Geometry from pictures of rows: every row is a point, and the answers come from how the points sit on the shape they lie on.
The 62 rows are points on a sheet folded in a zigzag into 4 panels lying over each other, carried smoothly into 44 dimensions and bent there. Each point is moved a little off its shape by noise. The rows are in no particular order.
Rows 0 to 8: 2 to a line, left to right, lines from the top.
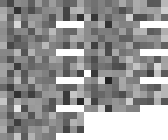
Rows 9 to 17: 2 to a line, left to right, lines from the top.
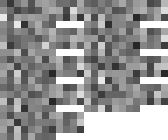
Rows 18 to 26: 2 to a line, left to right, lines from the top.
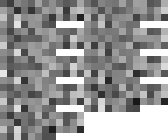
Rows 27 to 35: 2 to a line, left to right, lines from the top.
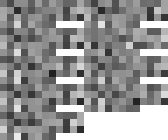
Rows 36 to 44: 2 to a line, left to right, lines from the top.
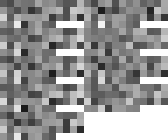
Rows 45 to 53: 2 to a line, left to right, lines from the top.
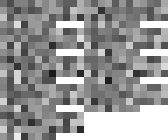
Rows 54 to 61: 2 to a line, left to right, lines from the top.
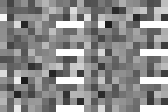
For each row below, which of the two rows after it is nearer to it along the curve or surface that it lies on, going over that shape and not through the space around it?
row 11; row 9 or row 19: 9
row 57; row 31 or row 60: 60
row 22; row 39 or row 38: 39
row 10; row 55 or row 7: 55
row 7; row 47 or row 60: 60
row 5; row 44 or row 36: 44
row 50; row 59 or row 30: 30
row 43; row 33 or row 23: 33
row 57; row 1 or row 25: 1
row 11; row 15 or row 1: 1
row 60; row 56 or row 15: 56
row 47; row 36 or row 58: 58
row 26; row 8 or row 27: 27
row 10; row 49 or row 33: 49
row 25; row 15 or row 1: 15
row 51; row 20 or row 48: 20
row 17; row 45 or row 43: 45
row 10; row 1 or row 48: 1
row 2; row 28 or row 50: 28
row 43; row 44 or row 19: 44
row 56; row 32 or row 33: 32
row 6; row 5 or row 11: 5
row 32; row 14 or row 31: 14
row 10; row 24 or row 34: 34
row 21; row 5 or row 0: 0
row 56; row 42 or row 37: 37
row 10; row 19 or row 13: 13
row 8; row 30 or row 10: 30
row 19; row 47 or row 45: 45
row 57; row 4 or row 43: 4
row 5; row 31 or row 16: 16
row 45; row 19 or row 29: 29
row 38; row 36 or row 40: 40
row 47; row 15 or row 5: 15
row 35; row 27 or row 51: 27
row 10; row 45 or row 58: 58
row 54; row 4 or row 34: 4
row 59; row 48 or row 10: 48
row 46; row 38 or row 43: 43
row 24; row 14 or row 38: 14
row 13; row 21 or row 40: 40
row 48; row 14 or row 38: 14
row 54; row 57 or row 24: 57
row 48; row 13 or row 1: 1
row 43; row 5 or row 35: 5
